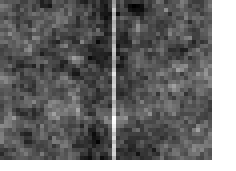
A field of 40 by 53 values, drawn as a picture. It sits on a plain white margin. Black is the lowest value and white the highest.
Odd lines: column 29. Stripes: none. Grain: streaks running down. Slope: none. Ninth with the lowest average: top middle. Average level on the scale: 30%.
